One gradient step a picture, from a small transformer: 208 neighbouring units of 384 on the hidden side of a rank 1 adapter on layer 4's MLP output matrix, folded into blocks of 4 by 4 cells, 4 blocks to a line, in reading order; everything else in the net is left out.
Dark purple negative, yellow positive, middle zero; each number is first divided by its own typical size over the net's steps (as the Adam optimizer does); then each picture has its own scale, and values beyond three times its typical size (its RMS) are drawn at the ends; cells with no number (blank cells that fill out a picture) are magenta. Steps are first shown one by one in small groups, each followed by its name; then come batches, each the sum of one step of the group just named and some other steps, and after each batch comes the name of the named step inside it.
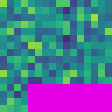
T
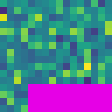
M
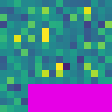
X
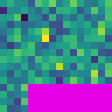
X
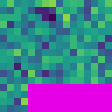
M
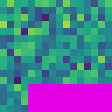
T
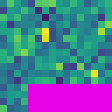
X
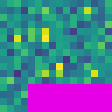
X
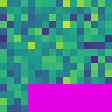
T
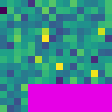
X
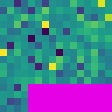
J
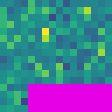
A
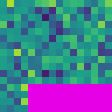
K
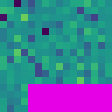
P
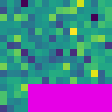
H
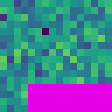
P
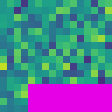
H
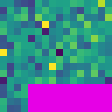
J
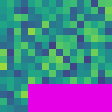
J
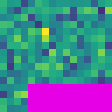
A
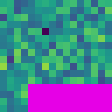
P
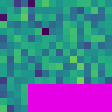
P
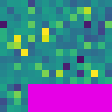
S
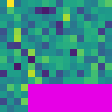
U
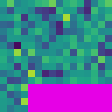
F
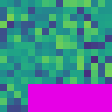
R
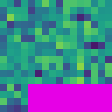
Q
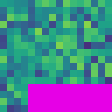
R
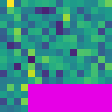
U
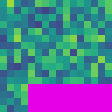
U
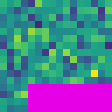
S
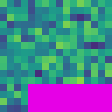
Q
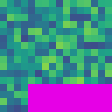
Q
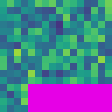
F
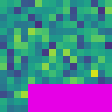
S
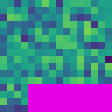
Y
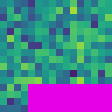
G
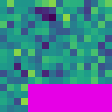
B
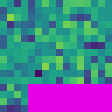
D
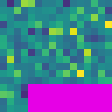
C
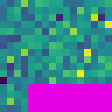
C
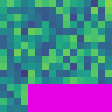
B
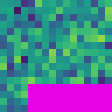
G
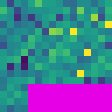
C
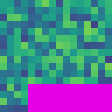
Y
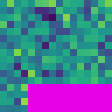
B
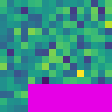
C
